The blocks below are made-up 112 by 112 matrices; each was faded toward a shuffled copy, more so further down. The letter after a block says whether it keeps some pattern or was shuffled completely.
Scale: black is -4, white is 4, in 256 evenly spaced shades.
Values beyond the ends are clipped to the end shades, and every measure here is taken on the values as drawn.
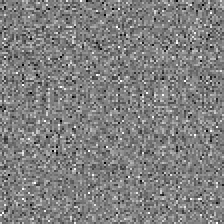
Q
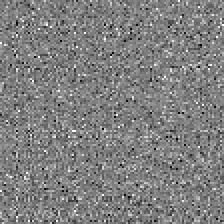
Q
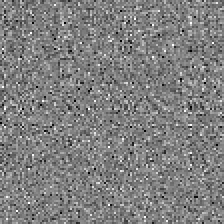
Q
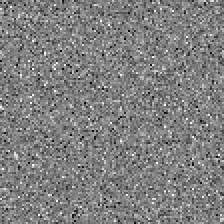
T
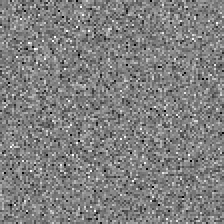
T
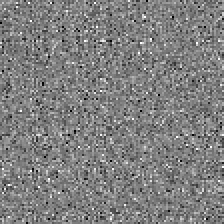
Q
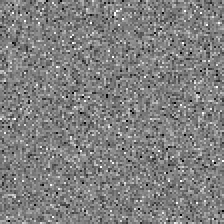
T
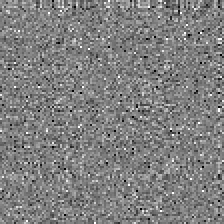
Q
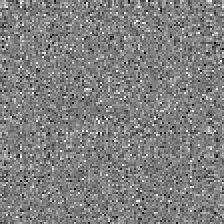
Q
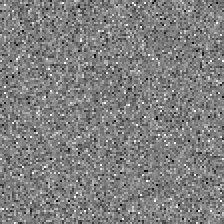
T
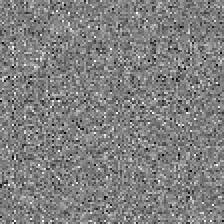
Q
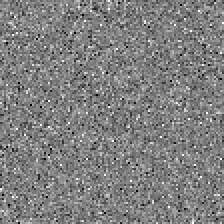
T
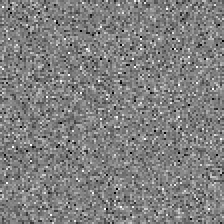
T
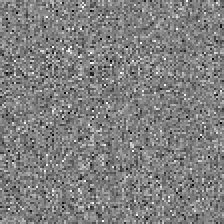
Q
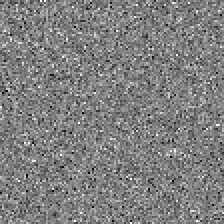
T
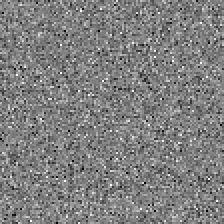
T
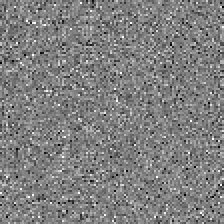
Q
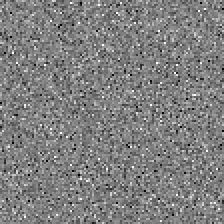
T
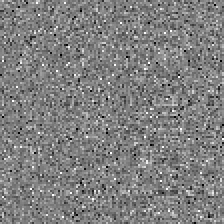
Q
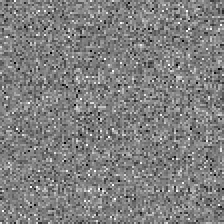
Q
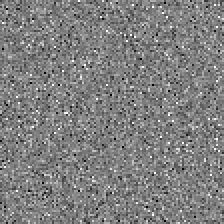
T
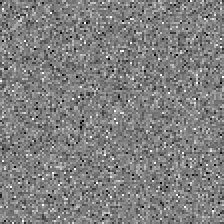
T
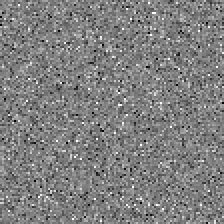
T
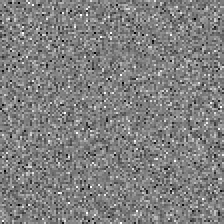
Q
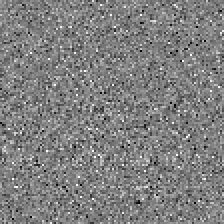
Q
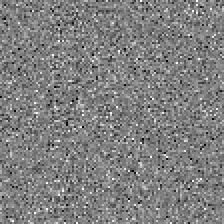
Q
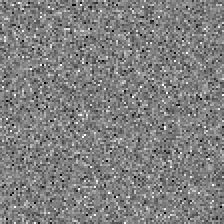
T
